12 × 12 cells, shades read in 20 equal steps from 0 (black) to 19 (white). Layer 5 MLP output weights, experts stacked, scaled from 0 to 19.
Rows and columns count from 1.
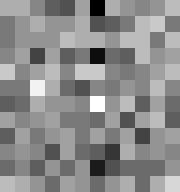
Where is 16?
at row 12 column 12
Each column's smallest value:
7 8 5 6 6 6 0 4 6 5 8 7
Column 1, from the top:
13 9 9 10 15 9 7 12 7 10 8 14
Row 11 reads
8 10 7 11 8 11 2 6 8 8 8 11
